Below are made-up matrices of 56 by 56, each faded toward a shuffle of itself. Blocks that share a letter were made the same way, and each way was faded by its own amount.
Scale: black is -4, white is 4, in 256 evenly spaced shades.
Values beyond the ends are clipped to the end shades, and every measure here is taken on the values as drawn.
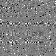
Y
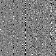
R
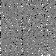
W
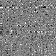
Y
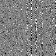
R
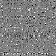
Y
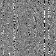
R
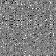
Y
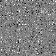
W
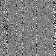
R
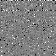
Y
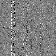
R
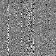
R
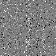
W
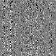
R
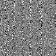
R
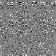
Y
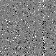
W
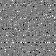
Y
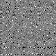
Y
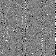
R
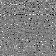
Y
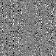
R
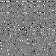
Y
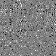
Y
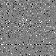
Y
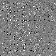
W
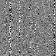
R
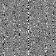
R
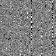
R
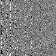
R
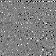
Y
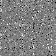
W
